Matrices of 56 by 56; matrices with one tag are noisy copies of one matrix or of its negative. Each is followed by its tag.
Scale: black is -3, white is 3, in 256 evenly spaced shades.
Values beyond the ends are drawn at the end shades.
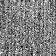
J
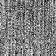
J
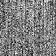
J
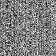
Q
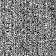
Q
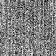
J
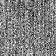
J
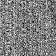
Q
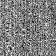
Q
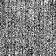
J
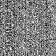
Q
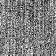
J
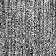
J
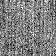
J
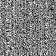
Q
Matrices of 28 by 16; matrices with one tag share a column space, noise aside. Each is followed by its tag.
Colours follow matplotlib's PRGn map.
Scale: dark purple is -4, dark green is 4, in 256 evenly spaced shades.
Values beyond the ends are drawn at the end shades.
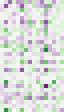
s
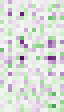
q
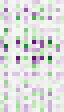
q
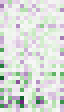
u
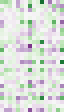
s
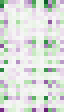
s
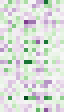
s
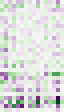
u
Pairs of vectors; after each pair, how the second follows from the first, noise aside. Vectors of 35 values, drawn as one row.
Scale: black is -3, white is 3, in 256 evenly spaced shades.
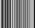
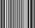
wrapped around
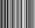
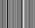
partly zeroed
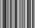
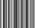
wrapped around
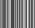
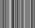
partly zeroed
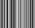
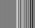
partly zeroed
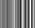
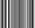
wrapped around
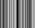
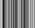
wrapped around
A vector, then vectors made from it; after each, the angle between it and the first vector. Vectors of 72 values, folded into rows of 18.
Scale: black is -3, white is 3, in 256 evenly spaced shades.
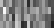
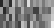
nearly opposite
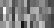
nearly parallel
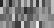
partly opposed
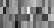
partly opposed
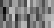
nearly opposite
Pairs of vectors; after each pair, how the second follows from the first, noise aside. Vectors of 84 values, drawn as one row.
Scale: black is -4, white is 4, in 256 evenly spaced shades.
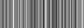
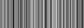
negated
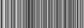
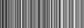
wrapped around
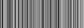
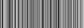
copied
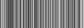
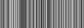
wrapped around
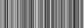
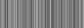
shrunk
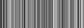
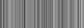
shrunk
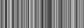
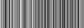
shuffled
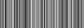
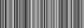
copied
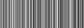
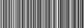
copied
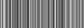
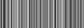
negated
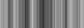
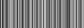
shuffled
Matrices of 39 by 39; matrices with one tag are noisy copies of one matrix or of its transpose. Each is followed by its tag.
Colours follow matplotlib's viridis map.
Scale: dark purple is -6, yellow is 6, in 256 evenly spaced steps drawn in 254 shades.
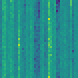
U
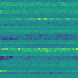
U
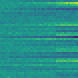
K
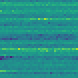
U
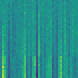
K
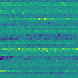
U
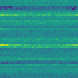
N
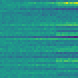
K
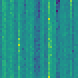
U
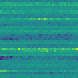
U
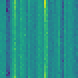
N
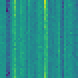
N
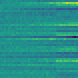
K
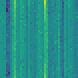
N
